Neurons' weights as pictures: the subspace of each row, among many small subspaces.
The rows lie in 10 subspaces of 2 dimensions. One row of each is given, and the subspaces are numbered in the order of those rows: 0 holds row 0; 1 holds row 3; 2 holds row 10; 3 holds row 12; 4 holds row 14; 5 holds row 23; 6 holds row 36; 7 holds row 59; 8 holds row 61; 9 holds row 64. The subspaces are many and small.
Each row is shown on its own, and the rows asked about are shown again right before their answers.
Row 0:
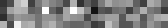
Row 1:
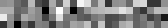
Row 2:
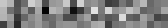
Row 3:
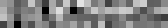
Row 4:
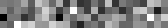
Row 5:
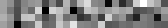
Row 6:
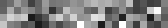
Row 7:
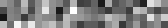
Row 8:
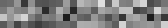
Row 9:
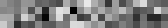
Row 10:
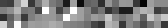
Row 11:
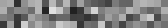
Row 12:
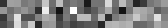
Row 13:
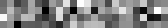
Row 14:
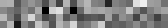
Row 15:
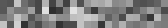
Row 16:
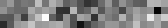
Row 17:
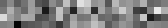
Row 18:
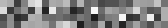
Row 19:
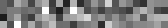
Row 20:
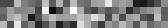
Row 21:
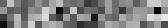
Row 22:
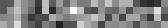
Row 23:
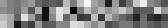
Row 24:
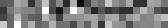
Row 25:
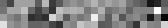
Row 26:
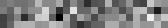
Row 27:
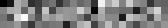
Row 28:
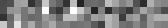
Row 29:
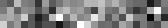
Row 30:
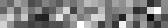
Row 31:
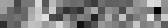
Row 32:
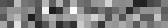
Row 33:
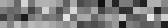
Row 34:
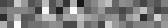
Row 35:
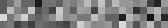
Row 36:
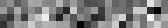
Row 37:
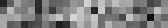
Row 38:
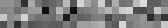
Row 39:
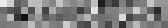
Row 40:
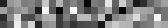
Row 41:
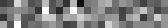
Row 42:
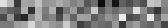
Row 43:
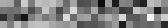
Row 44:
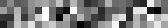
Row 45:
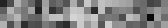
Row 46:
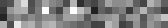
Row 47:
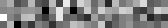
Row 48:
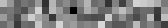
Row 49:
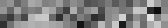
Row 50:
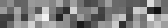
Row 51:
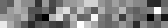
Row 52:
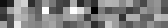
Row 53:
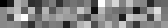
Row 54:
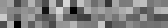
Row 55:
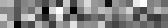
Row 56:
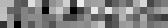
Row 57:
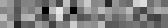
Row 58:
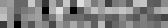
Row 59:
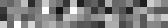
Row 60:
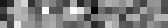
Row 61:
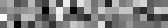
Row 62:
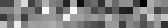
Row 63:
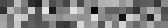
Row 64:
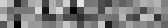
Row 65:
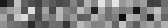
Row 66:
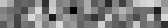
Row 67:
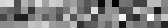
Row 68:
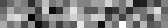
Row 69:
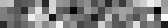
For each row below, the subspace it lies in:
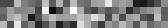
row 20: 4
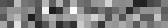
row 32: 4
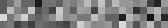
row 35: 1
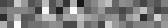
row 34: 9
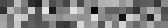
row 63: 1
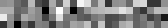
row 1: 1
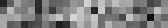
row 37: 9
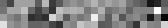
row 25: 3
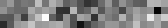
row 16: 5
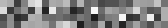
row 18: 1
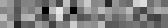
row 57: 4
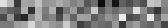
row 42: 7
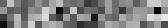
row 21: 3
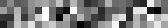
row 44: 6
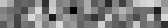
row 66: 3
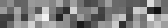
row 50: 6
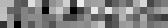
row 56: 7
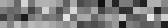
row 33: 2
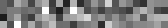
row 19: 8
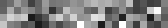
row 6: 6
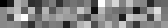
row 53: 0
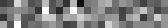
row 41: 9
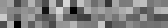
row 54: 8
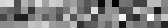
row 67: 2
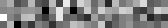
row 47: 8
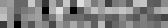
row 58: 1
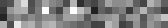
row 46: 0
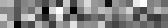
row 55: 4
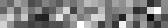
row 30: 6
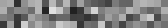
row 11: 8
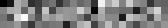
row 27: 0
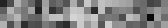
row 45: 9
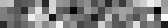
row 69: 3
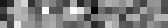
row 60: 0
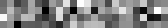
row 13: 9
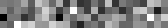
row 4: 8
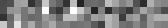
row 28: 7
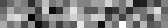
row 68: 6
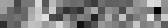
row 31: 5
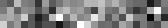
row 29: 4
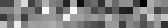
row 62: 2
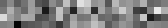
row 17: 9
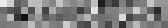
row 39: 0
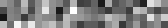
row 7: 7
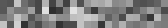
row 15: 8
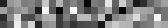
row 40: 3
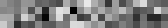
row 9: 5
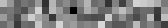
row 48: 3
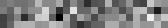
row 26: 4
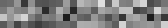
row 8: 2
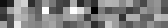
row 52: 0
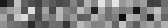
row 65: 7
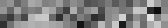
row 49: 6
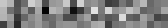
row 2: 7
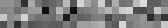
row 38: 2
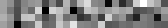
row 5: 5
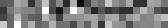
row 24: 1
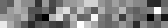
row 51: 5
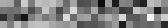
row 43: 2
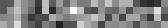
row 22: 5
